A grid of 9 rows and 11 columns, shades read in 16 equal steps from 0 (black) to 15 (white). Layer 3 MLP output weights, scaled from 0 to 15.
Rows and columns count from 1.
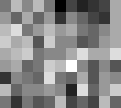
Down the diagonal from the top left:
7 6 7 5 8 11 6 13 4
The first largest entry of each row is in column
2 3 2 1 8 7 5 8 6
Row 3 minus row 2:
2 7 -3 3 2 6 2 1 2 5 0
